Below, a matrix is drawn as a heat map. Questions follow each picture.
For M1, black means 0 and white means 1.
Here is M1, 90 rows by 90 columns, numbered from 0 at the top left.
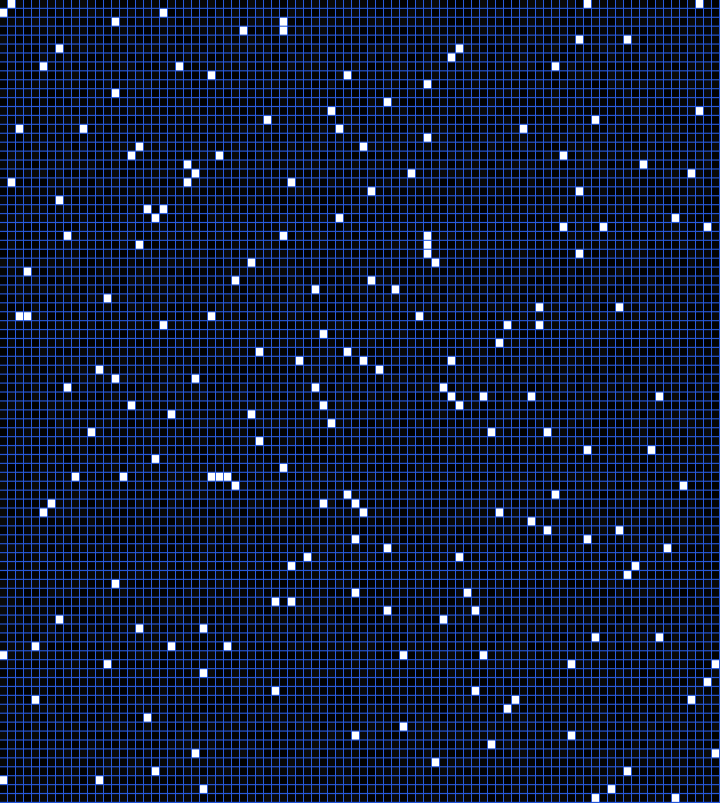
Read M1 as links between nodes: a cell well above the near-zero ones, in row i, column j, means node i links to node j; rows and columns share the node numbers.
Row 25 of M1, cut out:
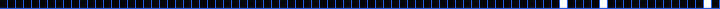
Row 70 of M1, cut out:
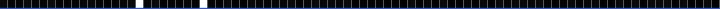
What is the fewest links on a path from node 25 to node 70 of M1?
1
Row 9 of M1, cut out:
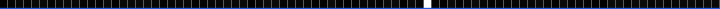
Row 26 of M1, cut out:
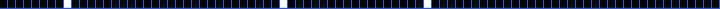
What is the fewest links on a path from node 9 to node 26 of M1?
2
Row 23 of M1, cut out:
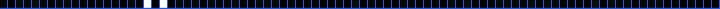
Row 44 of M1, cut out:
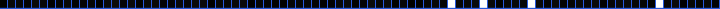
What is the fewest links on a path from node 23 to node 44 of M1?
6
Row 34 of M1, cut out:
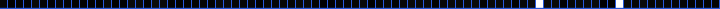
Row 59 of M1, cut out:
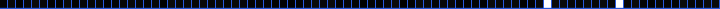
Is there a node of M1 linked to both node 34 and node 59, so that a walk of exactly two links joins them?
yes
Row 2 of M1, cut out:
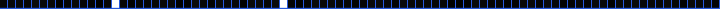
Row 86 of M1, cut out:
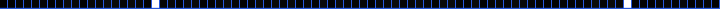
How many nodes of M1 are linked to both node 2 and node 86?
0
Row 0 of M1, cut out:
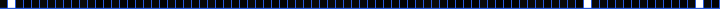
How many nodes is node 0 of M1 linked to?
3
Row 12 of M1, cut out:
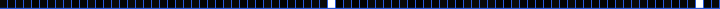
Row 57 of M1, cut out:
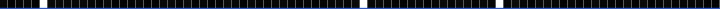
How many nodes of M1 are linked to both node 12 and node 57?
0
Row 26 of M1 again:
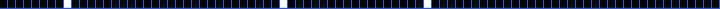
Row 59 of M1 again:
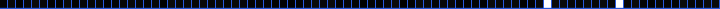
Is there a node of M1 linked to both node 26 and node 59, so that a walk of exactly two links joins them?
no
